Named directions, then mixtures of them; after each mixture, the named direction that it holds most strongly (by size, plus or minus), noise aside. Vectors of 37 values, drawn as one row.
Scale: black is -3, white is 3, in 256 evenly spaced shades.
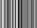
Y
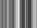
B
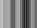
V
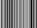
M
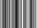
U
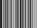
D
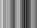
V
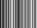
M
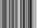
B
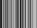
D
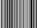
M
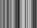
B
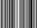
M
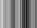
V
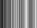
V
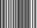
M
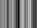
B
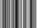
U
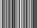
D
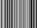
M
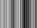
V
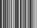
D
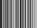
D
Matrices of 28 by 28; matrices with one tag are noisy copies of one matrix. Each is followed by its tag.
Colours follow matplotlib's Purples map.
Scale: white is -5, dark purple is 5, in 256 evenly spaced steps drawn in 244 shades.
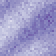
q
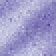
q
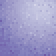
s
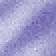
q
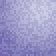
s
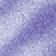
q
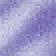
q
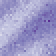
q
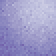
s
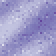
q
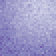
s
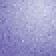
s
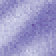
q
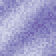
q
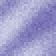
q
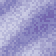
q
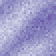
q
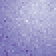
s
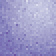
s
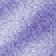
q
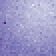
s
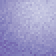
s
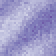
q
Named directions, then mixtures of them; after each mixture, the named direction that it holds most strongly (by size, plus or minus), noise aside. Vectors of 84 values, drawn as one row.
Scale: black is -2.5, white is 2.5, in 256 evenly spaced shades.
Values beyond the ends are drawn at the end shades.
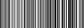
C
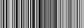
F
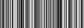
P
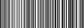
C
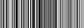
F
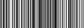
F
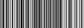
P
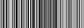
F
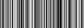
P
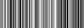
F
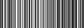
F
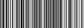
P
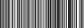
C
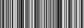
P
